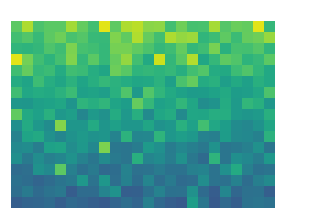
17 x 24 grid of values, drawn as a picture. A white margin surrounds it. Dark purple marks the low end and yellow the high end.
Grain: fine. Stripes: none. Slope: up to the top.
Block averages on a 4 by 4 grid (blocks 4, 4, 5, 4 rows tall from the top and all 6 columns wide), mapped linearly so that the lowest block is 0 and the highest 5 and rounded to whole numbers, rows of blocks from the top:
5555 | 3333 | 2222 | 0000
